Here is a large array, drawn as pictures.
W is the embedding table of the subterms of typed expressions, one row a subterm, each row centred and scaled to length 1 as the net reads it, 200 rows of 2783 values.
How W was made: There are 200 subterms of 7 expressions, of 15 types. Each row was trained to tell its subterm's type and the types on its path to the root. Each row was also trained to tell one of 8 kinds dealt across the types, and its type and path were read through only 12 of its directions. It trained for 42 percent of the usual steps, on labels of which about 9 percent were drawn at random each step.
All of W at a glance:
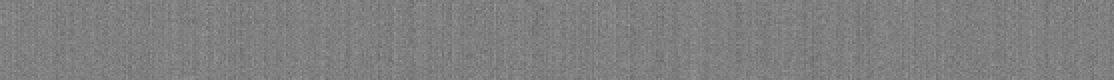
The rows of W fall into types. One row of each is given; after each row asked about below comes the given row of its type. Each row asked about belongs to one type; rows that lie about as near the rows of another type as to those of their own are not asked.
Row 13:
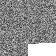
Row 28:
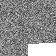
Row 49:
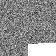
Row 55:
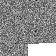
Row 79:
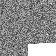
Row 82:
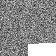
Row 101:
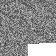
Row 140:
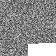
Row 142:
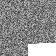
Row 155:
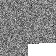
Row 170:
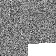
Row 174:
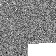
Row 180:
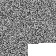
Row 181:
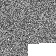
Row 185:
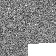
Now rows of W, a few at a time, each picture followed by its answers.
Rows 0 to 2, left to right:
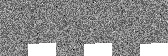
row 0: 55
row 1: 181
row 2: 13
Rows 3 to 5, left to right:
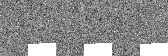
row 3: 28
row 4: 155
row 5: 142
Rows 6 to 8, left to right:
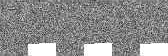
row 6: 79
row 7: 101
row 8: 174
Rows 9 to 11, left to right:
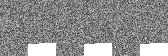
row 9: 49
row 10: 79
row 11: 49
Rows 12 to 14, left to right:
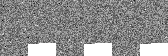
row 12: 82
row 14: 180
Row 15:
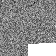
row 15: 101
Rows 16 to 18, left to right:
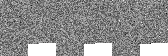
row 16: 174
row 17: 28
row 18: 155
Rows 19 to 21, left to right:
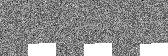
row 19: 174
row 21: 49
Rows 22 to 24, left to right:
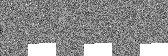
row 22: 185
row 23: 49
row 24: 28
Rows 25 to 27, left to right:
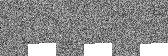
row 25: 155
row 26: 140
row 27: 13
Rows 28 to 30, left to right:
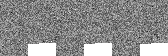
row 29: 170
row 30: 13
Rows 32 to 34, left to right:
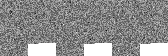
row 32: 174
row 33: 180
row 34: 180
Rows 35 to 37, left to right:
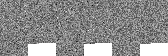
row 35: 155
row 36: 55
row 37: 82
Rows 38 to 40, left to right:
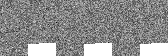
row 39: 79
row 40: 155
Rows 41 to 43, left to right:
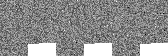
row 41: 82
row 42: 140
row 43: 49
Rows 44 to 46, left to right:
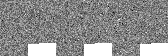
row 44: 142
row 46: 55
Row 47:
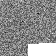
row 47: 174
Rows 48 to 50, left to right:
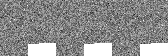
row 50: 180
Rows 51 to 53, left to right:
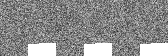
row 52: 13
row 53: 155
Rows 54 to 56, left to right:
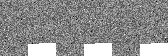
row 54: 180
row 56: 174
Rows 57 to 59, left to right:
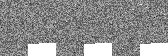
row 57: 140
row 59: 185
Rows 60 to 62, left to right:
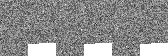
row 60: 140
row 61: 79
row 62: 79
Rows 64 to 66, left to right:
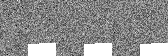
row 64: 28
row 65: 82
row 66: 142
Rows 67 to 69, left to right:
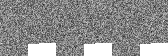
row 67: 28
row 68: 155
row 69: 185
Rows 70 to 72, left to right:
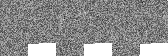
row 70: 185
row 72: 181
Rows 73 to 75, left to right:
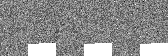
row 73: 82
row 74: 82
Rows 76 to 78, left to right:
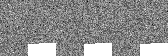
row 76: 101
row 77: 79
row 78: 180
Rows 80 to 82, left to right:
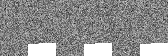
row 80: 185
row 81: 170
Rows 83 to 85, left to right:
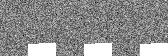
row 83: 140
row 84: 174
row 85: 174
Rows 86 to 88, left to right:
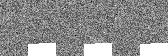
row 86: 79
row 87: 174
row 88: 185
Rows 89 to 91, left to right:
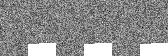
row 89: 79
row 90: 185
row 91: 142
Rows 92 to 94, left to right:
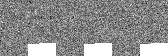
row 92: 55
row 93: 185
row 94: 13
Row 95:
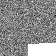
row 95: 49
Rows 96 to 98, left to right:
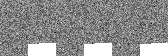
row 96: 174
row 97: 174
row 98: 55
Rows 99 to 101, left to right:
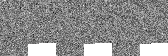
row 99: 155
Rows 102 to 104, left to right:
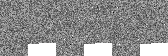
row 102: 49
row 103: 13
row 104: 142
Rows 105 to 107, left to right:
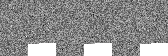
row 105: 101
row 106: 181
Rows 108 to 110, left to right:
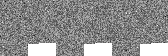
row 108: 82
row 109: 13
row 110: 142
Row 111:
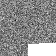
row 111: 174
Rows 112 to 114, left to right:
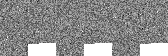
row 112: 142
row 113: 49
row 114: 170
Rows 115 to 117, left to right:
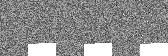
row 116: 142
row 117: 181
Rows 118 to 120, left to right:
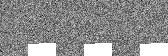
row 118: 101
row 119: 55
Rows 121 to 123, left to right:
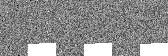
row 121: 170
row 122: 28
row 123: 142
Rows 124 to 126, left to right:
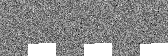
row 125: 180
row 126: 79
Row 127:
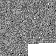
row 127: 55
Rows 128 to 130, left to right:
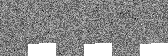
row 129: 155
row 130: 174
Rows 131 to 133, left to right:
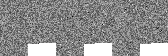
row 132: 142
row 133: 28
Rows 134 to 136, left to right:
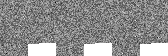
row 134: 170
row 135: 181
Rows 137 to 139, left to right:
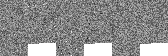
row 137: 49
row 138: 49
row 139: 13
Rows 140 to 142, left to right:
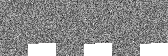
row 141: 155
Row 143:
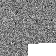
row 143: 49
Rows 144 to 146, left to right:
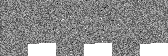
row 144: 13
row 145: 170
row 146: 140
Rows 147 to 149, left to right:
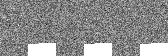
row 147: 181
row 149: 13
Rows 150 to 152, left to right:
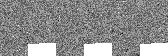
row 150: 140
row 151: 155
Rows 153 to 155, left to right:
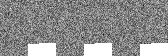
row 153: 140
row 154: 101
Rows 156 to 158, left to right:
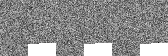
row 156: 55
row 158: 49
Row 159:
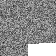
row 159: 180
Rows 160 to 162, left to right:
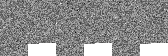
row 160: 180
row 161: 55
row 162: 181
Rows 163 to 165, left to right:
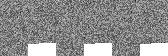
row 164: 140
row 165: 79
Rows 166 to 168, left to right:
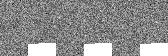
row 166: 13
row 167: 181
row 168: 174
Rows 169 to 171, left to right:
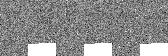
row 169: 181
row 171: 170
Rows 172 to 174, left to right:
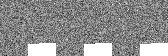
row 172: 101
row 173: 55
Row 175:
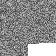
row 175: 13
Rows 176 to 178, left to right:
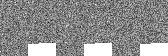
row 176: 82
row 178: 82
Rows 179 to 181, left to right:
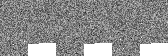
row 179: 82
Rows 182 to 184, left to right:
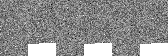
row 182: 155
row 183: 181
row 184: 28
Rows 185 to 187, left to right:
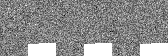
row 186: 181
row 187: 140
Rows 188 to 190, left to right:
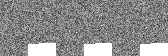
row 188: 49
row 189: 101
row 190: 185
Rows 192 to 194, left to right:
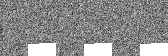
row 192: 79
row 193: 49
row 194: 181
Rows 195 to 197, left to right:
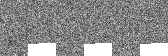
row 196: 55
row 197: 82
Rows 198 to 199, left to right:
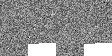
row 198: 101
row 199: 13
